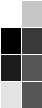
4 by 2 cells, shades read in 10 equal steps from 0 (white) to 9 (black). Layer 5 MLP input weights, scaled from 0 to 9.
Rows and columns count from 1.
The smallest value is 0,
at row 1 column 1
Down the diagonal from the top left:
0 7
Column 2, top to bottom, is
2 7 6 6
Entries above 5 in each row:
0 2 2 1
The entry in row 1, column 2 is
2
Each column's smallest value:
0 2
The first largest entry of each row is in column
2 1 1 2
